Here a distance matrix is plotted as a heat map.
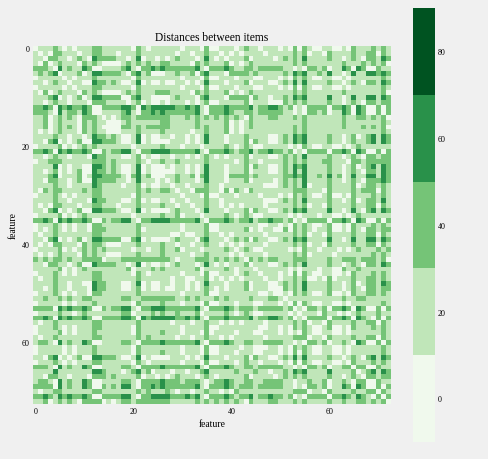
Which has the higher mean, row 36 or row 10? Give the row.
10
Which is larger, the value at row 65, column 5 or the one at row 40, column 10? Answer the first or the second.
the first
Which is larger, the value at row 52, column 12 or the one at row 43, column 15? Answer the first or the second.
the first
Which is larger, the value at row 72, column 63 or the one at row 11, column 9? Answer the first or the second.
the first
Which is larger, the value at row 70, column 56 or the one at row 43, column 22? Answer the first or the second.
the second
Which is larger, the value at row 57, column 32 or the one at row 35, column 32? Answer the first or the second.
the second
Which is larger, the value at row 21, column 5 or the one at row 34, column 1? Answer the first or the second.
the first
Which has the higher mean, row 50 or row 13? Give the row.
13
